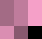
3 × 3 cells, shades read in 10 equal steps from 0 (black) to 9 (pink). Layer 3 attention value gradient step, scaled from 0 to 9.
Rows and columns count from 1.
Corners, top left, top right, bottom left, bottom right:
6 9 8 0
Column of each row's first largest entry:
3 3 1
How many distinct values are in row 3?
3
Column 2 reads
7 7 5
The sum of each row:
22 22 13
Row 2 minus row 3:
-2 2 9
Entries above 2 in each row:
3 3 2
